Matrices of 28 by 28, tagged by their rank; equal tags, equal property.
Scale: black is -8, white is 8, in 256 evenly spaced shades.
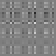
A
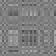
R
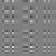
A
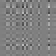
A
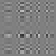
A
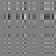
A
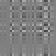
A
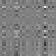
R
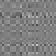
R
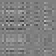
R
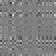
R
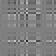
A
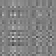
R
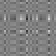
A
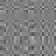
R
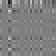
A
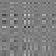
R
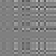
A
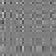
R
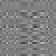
R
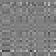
R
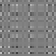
A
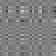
A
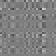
R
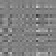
R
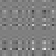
A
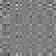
R
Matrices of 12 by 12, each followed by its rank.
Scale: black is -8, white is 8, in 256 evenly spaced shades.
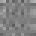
two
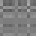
one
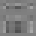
one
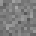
full rank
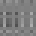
one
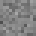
full rank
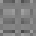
one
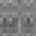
two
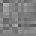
two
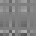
one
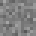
full rank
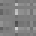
one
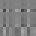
one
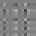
one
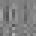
two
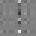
one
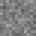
full rank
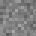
full rank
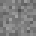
full rank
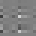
one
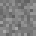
full rank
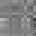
two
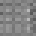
two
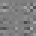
two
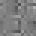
two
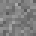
full rank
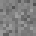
full rank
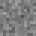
full rank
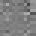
two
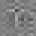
two
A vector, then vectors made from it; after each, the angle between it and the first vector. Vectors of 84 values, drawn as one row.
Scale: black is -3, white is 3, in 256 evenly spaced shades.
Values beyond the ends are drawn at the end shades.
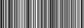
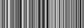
partly opposed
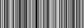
partly opposed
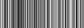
partly opposed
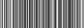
partly opposed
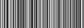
nearly opposite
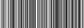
orthogonal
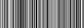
nearly opposite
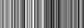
orthogonal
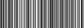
nearly parallel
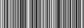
nearly opposite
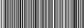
orthogonal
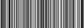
partly aligned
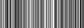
orthogonal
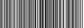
orthogonal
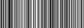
nearly parallel
